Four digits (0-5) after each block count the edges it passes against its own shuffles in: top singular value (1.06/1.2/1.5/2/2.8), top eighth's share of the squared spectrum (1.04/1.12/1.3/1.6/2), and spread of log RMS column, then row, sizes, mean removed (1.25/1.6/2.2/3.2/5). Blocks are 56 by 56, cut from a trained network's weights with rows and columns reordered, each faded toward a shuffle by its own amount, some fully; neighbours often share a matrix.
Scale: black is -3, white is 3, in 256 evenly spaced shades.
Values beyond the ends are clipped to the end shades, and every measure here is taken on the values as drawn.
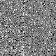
2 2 1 0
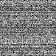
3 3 1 1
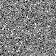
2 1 0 0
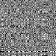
4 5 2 3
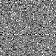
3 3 0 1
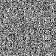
3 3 0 1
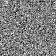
2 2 0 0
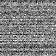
4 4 1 2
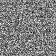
0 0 0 0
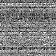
4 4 2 2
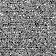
2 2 0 0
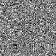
3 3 1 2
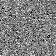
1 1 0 0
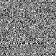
3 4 1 2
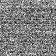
2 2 0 0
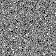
2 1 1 0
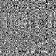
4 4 2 2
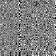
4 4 3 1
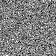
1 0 0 0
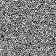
0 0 0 0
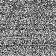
2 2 0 0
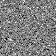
2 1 0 0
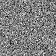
0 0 0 0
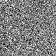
2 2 0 0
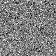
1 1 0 0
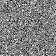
1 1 0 0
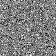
2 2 0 0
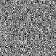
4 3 2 1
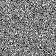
1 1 0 0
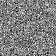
2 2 0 0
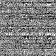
4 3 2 2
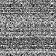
4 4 2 1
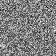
0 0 0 0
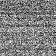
2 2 0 1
